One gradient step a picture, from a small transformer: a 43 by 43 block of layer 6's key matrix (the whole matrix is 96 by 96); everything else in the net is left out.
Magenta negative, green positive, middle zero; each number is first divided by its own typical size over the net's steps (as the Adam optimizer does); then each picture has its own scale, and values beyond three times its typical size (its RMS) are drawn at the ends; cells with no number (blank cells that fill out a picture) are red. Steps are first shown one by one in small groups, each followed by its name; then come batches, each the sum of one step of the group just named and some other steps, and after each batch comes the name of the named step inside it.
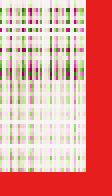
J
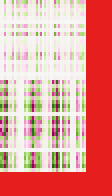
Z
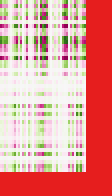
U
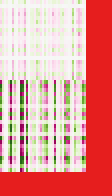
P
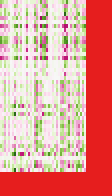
U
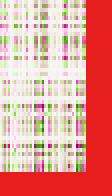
U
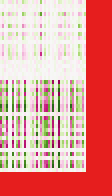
Z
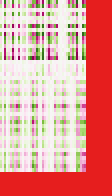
J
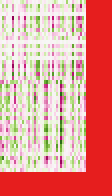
P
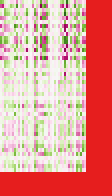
U
